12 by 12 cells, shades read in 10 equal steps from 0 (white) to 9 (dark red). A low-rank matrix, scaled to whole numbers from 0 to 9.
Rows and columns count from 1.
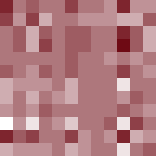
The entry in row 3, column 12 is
3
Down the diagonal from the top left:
8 4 3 7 5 6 5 5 5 1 3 6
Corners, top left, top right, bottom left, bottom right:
8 4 3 6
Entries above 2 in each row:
12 12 12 12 12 12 11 12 12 8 12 11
